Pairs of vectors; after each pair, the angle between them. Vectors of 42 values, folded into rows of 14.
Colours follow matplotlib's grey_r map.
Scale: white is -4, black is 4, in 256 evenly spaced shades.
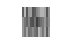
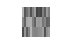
partly opposed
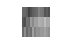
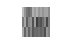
partly opposed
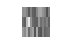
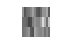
partly opposed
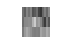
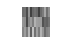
partly aligned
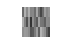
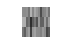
partly aligned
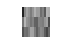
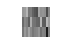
orthogonal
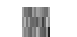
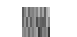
partly aligned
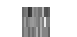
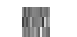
partly aligned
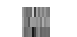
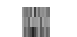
nearly parallel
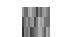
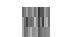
partly opposed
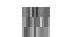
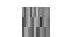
nearly opposite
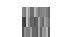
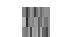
nearly opposite
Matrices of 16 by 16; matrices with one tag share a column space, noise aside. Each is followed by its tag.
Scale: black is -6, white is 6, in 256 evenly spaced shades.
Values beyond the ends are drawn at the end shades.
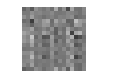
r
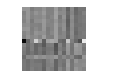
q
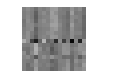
q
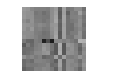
q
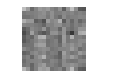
r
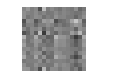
r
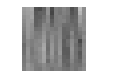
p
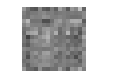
r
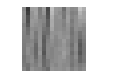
p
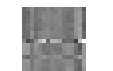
q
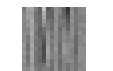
p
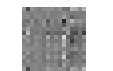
r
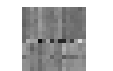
q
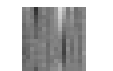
p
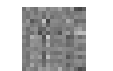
r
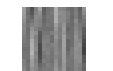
p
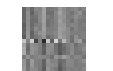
q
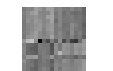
q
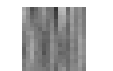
p
